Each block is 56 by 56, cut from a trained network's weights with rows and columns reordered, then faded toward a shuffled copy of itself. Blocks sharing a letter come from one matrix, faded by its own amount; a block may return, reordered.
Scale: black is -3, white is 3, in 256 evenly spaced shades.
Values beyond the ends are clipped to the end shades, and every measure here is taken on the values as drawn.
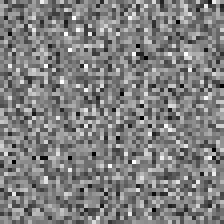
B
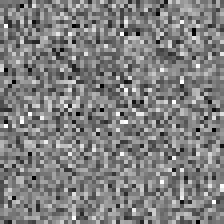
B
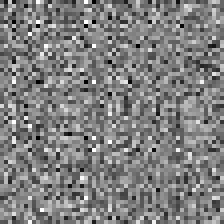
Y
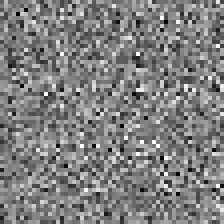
B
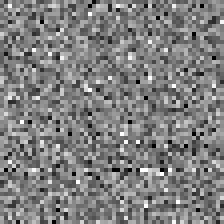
B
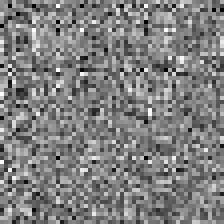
Y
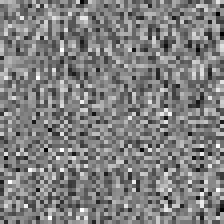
Y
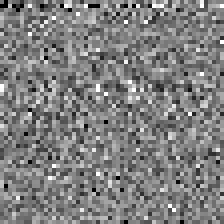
B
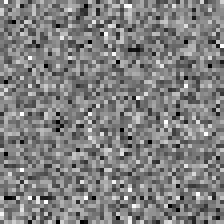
B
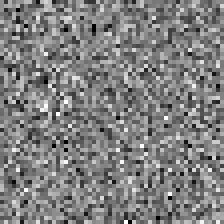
B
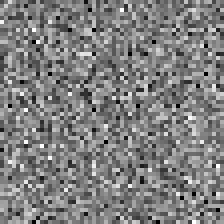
B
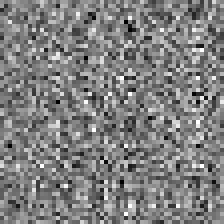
Y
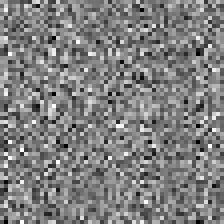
Y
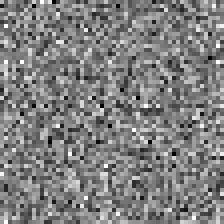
B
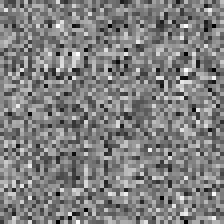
Y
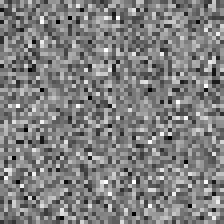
B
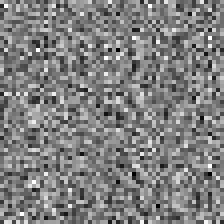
Y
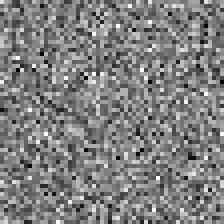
B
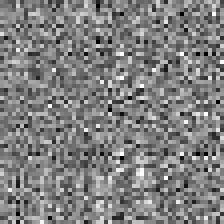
Y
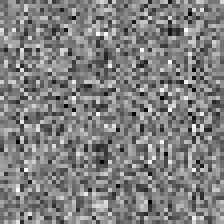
Y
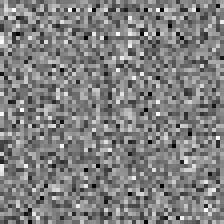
B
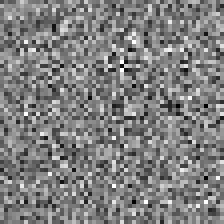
Y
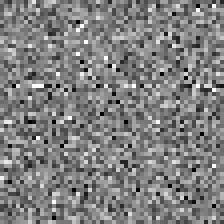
B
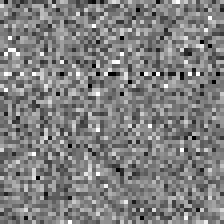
B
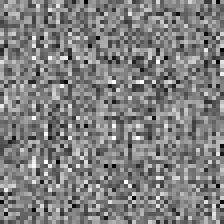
Y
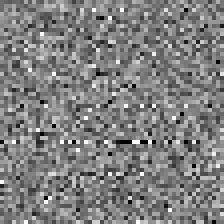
B
